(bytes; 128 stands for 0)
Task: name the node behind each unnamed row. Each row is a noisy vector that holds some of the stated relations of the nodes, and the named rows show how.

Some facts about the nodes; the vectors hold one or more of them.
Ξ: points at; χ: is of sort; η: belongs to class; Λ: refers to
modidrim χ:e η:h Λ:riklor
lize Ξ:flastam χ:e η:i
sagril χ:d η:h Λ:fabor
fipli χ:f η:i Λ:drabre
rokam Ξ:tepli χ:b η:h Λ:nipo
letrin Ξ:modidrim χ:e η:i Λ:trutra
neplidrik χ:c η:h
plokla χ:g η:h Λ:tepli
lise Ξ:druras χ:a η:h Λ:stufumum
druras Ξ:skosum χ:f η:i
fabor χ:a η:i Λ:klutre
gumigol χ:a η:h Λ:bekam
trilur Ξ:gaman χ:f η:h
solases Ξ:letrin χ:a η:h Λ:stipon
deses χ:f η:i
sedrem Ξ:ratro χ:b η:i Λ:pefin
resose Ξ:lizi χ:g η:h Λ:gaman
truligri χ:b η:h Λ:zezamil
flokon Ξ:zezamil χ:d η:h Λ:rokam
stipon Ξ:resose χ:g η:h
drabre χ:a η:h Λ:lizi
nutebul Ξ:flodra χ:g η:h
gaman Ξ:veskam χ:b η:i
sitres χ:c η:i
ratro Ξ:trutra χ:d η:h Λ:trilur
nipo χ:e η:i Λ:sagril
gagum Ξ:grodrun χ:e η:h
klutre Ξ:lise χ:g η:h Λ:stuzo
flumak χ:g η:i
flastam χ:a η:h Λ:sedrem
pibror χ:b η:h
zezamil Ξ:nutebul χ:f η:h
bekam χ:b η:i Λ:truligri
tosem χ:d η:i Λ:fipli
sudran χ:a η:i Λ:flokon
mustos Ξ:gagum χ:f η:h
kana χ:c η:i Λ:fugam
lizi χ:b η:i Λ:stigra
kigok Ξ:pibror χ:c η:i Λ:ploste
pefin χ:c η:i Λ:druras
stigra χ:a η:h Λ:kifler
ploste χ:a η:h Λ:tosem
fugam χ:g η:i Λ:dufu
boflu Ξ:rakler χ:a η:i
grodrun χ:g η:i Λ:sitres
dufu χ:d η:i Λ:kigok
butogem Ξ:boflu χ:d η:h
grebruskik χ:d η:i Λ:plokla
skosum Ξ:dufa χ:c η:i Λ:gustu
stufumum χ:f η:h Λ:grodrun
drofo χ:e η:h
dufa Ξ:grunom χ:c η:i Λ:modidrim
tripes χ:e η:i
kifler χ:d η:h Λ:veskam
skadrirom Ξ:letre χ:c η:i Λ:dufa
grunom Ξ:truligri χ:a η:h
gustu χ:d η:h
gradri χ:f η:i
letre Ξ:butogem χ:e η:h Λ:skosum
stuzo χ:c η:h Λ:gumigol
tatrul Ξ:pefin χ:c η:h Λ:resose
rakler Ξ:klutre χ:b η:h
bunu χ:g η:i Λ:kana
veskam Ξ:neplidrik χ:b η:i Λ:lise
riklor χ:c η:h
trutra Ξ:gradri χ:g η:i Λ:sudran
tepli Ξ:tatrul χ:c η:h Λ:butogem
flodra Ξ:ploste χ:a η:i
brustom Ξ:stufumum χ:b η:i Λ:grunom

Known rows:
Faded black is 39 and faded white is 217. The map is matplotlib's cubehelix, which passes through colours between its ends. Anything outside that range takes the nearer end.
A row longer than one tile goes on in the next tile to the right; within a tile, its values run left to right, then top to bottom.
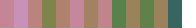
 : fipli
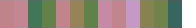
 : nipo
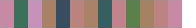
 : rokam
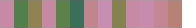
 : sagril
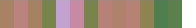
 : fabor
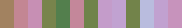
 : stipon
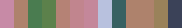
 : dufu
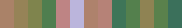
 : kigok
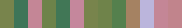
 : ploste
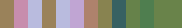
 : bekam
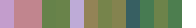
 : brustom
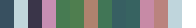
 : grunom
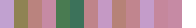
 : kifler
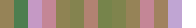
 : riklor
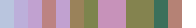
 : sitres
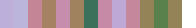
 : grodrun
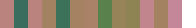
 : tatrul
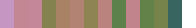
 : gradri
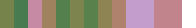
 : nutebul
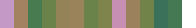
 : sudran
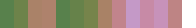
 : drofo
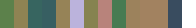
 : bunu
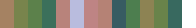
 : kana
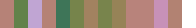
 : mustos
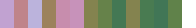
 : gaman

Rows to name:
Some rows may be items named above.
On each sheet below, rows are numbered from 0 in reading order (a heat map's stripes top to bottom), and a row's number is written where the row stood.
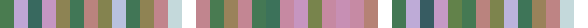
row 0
lise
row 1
sagril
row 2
lise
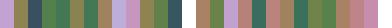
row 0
letrin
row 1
pibror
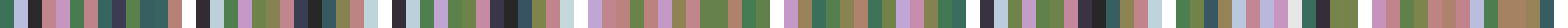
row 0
skosum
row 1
truligri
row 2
truligri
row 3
pefin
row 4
trutra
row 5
truligri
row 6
skadrirom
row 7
tosem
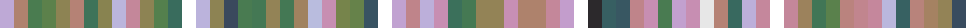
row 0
trutra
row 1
letrin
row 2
stufumum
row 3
letre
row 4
dufu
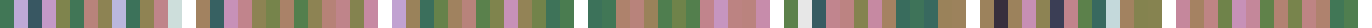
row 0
lise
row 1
tepli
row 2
sudran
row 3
plokla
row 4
druras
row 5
ratro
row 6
flodra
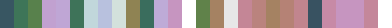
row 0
butogem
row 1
zezamil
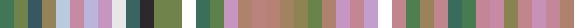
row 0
skadrirom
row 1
gumigol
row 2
sagril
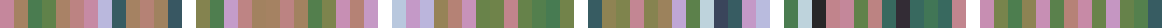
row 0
dufu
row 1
stuzo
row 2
veskam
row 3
rakler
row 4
dufa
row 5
grebruskik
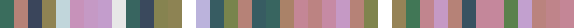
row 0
boflu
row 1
flokon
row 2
gustu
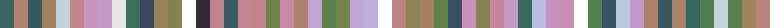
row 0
boflu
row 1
klutre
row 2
solases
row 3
trilur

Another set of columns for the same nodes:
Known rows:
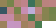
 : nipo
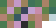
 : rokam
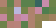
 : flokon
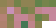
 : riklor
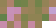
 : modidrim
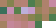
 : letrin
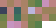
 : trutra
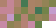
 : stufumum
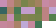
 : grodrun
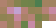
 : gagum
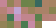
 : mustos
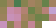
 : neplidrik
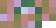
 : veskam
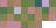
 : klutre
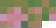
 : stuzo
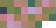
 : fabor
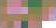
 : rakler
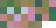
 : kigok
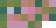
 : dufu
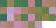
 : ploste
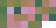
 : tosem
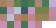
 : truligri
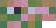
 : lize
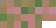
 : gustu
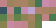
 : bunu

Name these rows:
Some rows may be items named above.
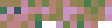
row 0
sitres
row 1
pibror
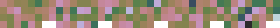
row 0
zezamil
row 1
grodrun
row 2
klutre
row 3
lise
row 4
rokam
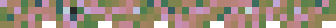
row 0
stipon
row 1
pefin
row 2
letre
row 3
sudran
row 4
gaman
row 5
flokon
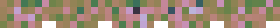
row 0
solases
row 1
ratro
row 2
grunom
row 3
bekam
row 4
gumigol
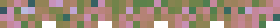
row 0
bekam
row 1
stipon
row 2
gumigol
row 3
sagril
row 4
flodra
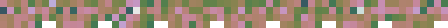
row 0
druras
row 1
grebruskik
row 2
skadrirom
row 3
riklor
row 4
gumigol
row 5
kifler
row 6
boflu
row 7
butogem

